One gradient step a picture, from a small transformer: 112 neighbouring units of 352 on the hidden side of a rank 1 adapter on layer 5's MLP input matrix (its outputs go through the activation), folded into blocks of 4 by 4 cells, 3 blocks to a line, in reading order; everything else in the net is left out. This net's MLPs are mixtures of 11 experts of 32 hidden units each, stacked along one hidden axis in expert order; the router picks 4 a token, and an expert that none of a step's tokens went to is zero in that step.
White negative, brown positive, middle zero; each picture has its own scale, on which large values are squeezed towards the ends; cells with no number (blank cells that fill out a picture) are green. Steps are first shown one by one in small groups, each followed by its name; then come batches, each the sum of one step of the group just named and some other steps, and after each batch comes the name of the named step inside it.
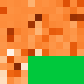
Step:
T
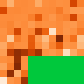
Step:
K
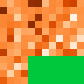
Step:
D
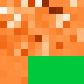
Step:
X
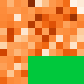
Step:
D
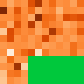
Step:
T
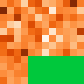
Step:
D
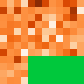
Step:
D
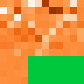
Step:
X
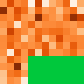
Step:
T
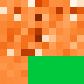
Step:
D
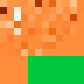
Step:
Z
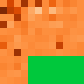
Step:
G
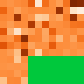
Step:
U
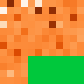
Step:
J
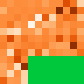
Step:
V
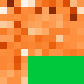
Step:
J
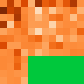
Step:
G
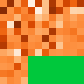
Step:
U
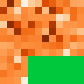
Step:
J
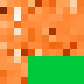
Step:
Z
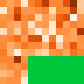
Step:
V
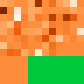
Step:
Z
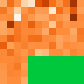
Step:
Z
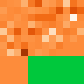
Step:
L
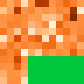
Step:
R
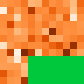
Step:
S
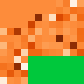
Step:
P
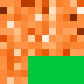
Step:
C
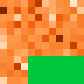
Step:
P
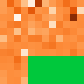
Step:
R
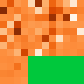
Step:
L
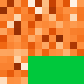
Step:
P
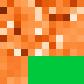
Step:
C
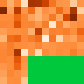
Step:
R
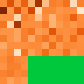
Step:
C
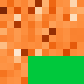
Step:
S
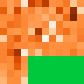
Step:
R
